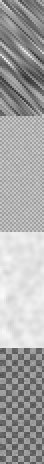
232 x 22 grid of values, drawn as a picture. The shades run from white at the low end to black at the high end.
The table splits into 4 rows of 1 panel. Panel 1,1: middling, slanting down to the right, strong in contrast. Panel 2,1: low, checkered. Panel 3,1: very low, blotchy, faint in contrast. Panel 4,1: middling, checkered, strong in contrast.
